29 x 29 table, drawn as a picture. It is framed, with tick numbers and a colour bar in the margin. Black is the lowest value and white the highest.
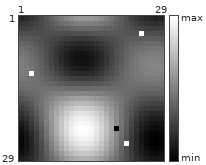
Ninth with the lowest average: bottom right. Ninth with the highest average: bottom middle. Stripes: none. Lone odd cells: 4, 3 higher and 1 lower than their neighbours. Average level on the scale: 40%.
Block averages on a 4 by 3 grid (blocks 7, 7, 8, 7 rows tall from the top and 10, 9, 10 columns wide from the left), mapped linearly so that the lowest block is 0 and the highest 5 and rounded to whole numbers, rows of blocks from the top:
1 1 1 | 1 0 2 | 2 4 1 | 2 5 0
